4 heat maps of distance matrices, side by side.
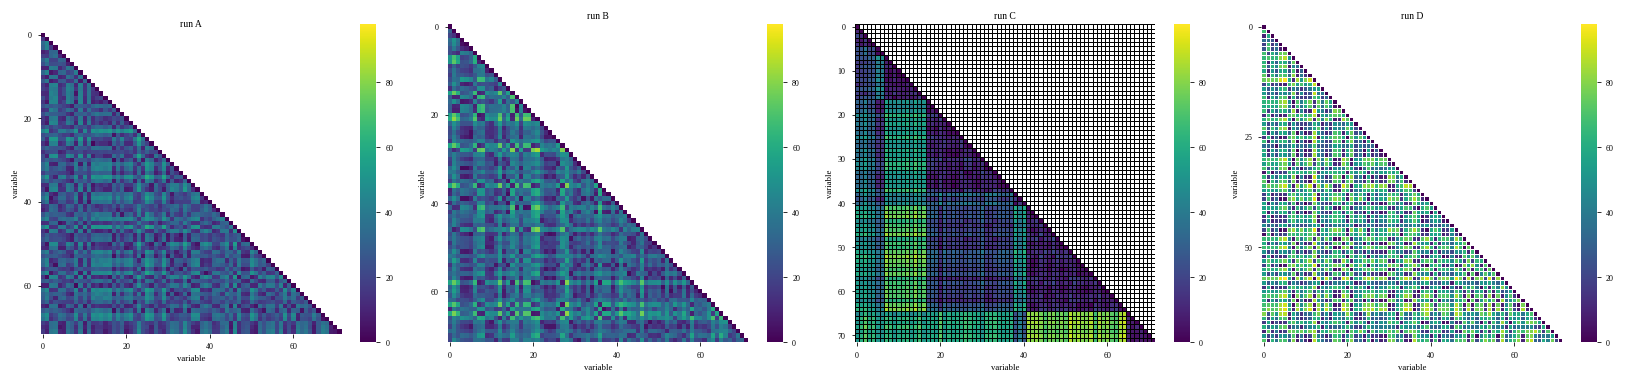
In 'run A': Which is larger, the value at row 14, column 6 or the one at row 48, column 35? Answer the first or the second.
the first
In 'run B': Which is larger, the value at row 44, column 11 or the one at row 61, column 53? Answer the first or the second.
the first
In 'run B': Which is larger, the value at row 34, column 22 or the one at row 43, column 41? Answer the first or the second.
the second
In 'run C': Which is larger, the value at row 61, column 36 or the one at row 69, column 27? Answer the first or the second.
the second
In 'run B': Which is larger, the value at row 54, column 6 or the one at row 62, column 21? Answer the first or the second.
the second
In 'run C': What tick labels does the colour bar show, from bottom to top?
0, 20, 40, 60, 80
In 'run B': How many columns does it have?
72
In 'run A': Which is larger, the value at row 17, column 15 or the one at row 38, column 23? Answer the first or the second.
the first
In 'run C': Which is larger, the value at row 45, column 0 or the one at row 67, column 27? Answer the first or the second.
the second
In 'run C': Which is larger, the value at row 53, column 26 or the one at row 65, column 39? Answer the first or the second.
the second
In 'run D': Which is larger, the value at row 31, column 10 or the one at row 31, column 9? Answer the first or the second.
the first
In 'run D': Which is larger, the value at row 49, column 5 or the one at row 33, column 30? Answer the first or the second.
the second
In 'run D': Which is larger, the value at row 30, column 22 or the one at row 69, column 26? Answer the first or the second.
the second
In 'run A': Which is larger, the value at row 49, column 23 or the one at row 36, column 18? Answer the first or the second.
the first
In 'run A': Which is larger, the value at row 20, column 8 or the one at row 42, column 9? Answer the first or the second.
the second
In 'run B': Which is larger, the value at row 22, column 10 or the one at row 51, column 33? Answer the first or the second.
the second
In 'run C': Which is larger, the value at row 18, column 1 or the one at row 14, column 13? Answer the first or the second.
the first
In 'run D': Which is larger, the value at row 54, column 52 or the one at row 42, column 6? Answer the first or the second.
the second
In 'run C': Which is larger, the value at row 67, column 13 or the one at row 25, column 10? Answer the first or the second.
the second
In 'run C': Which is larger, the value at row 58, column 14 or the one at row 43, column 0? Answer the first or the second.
the first
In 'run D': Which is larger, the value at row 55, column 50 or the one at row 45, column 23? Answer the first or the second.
the second
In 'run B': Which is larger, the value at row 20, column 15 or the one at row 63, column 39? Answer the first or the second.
the second
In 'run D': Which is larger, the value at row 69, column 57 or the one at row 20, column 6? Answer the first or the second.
the first
